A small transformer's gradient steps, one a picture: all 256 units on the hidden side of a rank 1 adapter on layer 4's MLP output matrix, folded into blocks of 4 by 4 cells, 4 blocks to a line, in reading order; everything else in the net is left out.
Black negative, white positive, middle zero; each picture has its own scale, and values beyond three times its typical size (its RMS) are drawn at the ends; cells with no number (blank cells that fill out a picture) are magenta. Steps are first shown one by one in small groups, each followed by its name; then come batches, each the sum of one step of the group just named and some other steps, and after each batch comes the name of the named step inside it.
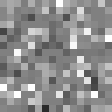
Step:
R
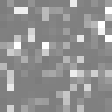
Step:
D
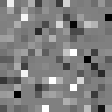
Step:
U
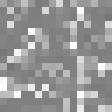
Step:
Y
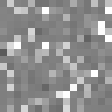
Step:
D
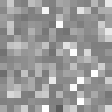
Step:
R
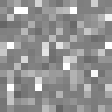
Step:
U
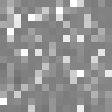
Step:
R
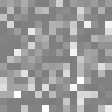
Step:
Y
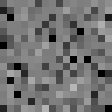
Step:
R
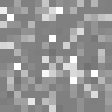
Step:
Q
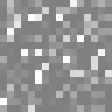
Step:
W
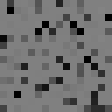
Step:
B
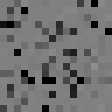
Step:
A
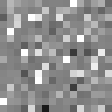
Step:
W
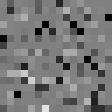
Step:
B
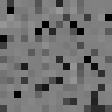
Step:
B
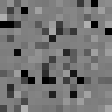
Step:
A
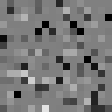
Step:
B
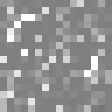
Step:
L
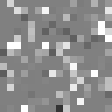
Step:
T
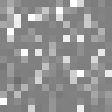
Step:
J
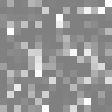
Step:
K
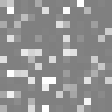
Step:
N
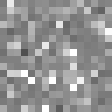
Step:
T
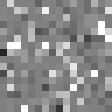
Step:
T
